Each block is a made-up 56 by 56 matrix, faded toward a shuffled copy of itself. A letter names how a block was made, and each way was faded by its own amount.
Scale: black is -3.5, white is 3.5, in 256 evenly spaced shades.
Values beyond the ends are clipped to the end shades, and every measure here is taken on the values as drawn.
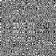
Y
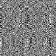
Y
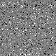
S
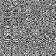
Y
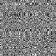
Y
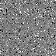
S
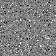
S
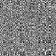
Y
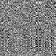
Y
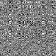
Y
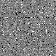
S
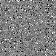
S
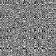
Y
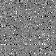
S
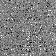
S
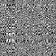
Y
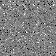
S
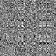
Y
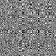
Y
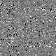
S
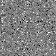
S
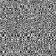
Y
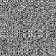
Y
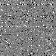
S
